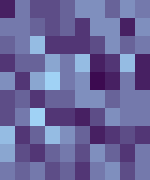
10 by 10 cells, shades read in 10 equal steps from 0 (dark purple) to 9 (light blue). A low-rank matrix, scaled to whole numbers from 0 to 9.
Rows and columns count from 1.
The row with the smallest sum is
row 8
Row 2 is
5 5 4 3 4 2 6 6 1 6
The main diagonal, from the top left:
1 5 8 7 5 6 3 2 2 5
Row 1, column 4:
3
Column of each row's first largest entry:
6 7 3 6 4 6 3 1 1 8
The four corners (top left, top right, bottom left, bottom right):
1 5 5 5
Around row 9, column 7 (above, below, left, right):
1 5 3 4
